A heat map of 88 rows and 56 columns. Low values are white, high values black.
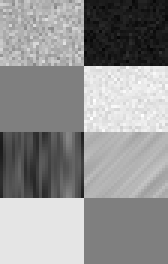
The table splits into 4 rows of 2 panels. Panel 1,1: low, fine-grained. Panel 1,2: very high, fine-grained, faint in contrast. Panel 2,1: middling, flat. Panel 2,2: very low, fine-grained, faint in contrast. Panel 3,1: high, streaked downward. Panel 3,2: low, slanting up to the right, faint in contrast. Panel 4,1: very low, flat. Panel 4,2: middling, flat.
